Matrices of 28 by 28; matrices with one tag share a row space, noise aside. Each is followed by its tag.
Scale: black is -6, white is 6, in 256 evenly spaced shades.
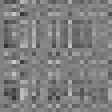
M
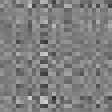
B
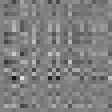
M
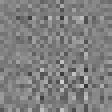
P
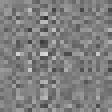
B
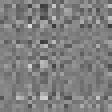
B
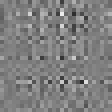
P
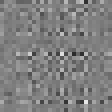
P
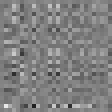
M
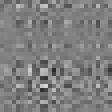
B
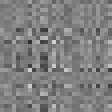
B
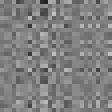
B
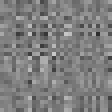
B
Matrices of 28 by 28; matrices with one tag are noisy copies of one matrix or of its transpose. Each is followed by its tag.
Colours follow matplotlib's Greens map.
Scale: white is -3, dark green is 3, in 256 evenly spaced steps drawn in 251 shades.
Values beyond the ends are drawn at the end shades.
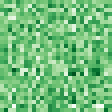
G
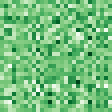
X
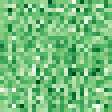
G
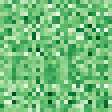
X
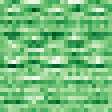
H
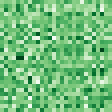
X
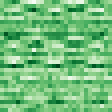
H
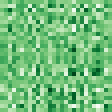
G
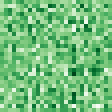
G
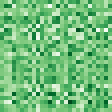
X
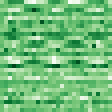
H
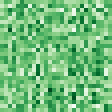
G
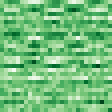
H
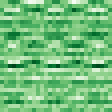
H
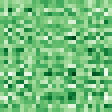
G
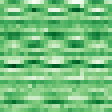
H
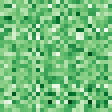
X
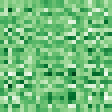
G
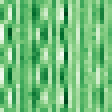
H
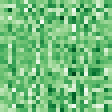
G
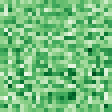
G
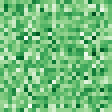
X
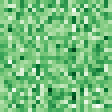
G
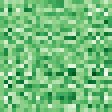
G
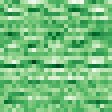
H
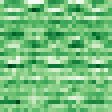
H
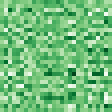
G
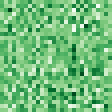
G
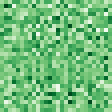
X
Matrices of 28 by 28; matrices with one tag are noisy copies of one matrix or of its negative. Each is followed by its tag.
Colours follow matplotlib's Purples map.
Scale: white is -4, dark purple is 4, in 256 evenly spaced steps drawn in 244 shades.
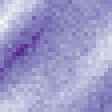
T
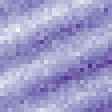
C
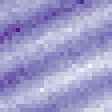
C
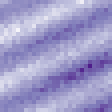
C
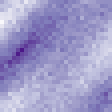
T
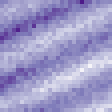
C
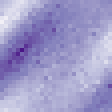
T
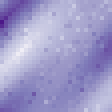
T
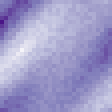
T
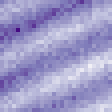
C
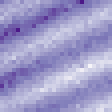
C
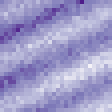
C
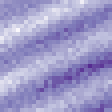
C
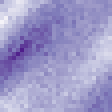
T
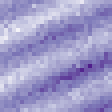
C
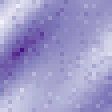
T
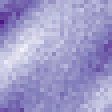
T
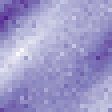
T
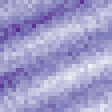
C
